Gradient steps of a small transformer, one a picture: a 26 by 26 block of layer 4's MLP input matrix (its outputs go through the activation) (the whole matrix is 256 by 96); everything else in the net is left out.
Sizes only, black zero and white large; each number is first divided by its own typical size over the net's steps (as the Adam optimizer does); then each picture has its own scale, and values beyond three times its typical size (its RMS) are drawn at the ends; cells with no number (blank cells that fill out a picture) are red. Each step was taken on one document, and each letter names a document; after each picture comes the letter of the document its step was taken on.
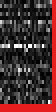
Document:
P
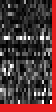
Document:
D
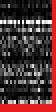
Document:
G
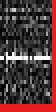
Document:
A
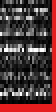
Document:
A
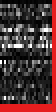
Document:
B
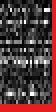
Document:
A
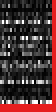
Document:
G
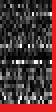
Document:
D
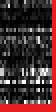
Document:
G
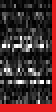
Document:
P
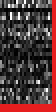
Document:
B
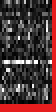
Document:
B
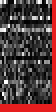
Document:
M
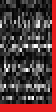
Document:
M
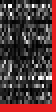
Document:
D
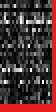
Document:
P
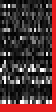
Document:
G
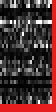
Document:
P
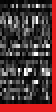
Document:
B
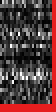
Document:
M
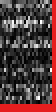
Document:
M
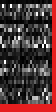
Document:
B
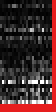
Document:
G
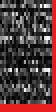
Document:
M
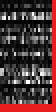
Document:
G
